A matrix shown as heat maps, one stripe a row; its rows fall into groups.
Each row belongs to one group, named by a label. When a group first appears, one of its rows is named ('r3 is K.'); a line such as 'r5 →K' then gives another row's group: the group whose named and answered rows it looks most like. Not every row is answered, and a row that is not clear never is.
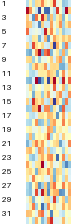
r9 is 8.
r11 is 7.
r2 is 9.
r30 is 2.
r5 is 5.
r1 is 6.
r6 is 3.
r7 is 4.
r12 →3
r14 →8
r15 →4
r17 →7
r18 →3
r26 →4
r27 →3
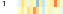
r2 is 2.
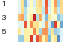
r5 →6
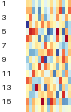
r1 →8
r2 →8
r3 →9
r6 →9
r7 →5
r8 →7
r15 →6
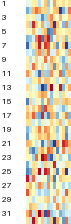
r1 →3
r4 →4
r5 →3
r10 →4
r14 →2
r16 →5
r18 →8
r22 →7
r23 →2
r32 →4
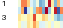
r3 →6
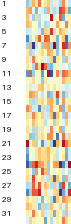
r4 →9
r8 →7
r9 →4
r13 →6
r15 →7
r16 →8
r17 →4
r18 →4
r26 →4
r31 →4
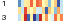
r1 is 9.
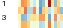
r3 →7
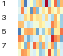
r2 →9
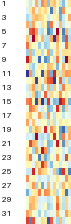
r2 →2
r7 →9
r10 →7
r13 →2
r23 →9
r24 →2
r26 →9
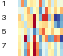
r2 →3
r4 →6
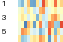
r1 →3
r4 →8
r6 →7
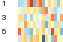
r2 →6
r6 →2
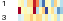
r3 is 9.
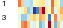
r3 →7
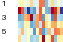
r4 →3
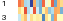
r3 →2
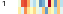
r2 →4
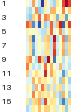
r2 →3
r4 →8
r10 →5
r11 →5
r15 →5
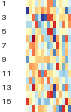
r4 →3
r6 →4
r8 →4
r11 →5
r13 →4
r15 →9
